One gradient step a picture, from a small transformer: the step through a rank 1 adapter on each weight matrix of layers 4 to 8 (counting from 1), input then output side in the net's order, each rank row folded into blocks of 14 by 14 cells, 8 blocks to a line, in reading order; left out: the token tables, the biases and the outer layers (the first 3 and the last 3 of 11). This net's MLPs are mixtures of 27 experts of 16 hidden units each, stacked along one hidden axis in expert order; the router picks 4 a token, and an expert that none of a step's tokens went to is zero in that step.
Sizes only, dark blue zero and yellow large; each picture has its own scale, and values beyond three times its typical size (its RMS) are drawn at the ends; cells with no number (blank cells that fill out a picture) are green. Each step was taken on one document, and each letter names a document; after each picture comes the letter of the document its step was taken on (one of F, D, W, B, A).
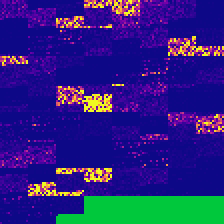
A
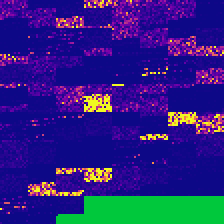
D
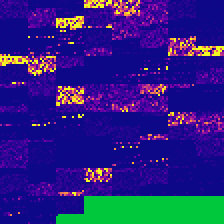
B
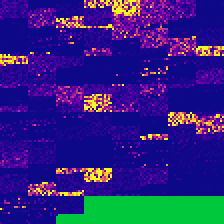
A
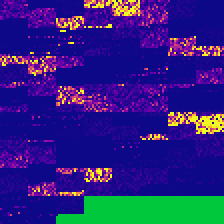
B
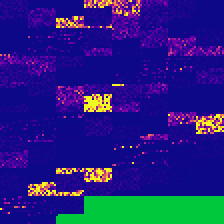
D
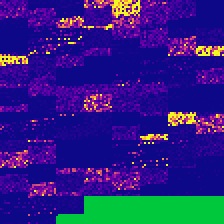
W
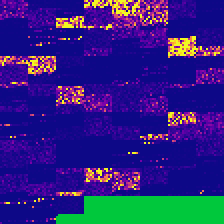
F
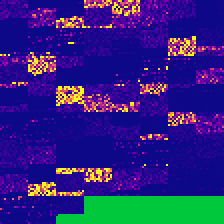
A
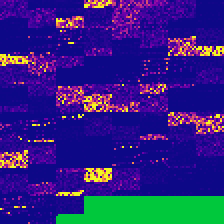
D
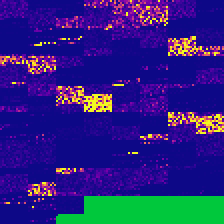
F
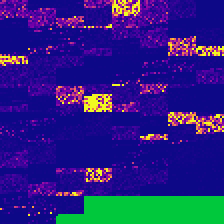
W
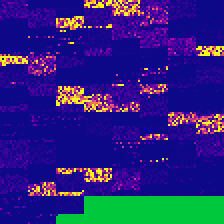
B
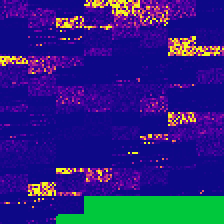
F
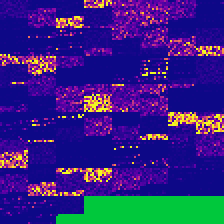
D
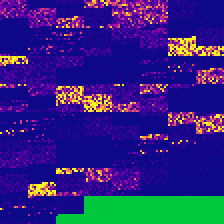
W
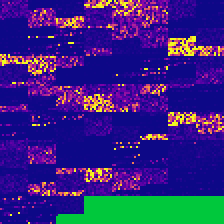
B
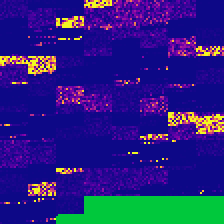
F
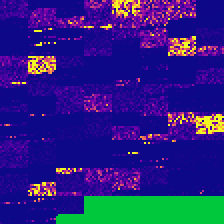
F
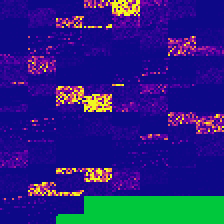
A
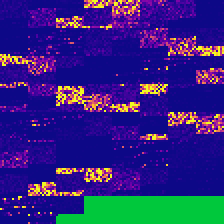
A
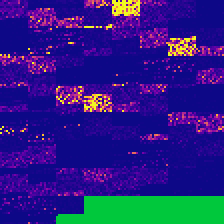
W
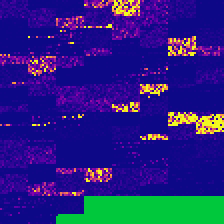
B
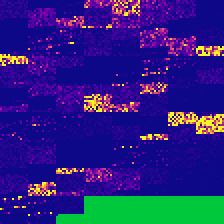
A
